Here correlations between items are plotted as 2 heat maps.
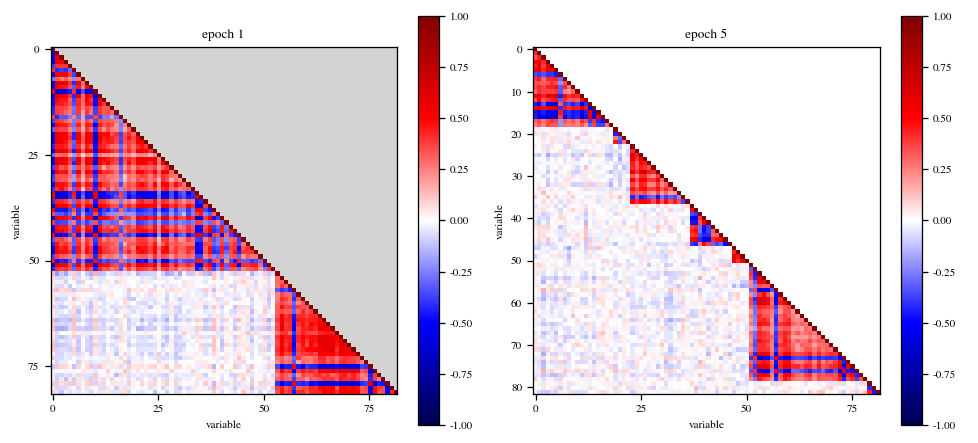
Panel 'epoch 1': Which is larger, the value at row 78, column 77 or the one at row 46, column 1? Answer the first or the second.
the second
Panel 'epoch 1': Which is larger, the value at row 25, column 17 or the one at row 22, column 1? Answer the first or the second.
the second
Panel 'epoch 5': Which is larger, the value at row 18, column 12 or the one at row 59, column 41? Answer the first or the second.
the first
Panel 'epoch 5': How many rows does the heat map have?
82
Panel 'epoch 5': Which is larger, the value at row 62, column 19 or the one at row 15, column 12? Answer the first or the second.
the first
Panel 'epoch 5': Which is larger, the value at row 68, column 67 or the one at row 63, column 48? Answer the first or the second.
the first
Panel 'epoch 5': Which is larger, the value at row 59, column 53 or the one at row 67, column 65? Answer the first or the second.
the first
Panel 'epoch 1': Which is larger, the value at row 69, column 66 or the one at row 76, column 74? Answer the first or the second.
the first
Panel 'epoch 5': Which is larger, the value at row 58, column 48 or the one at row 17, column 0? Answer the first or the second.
the second
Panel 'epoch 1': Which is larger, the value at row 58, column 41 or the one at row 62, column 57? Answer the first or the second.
the first
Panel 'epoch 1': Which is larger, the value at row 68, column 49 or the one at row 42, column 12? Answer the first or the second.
the second
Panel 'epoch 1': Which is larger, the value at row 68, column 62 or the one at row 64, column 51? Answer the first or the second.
the first
